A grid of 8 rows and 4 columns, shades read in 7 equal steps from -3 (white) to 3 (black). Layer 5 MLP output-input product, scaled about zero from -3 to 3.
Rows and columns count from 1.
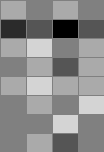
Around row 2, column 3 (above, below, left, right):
-1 0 1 1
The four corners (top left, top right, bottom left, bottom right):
-1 0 0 0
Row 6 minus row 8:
0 0 -1 -2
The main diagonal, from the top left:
-1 1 0 -1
